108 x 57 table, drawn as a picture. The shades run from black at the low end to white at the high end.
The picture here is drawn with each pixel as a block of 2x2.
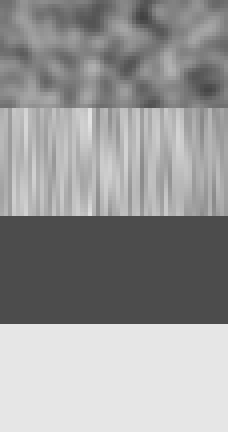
The table splits into 4 rows of 1 panel. Panel 1,1: middling, blotchy. Panel 2,1: high, streaked downward. Panel 3,1: low, flat. Panel 4,1: very high, flat.
